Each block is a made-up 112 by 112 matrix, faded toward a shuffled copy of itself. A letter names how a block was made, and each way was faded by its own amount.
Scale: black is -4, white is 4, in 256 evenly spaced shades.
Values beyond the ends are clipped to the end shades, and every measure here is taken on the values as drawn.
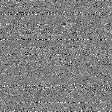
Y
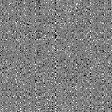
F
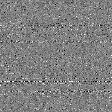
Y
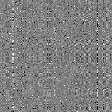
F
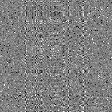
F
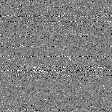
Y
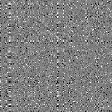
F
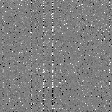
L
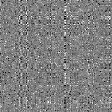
F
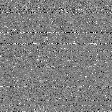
Y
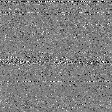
Y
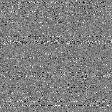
Y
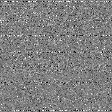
Y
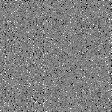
L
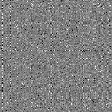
F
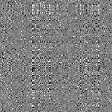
F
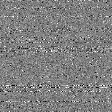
Y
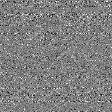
Y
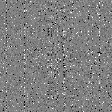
L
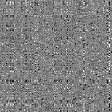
F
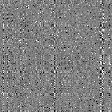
F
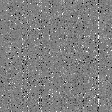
L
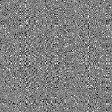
F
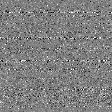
Y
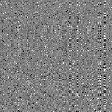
F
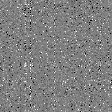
L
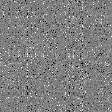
L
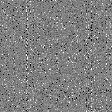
L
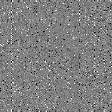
L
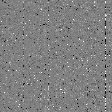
L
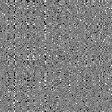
F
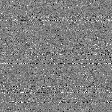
Y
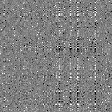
F
